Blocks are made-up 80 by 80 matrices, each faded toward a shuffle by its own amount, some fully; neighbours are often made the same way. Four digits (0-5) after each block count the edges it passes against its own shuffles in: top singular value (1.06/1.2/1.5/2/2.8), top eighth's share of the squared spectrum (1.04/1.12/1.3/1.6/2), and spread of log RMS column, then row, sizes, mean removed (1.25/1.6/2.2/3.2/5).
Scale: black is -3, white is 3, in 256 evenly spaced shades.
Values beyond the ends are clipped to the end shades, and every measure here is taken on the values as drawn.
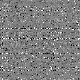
4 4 2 3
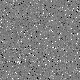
1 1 0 0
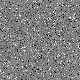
1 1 0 0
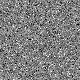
0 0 0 0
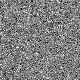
0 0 0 0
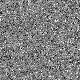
0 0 0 0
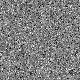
0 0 0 0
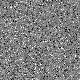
0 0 0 0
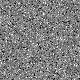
0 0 0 0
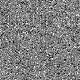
3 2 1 0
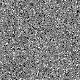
0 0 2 0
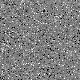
2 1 0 0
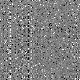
4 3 2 1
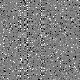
4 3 2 1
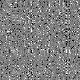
4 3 2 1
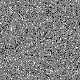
3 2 1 0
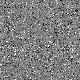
3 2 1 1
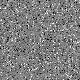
3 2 0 0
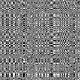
5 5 4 4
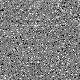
3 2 0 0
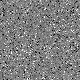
1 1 0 0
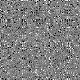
4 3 2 2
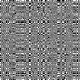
5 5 4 4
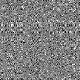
4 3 2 2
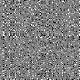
4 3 2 2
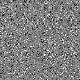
3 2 1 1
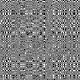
5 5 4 4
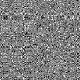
4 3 2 2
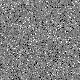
1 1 0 0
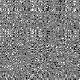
4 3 2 2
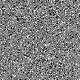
3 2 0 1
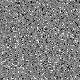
3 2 1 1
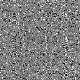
4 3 2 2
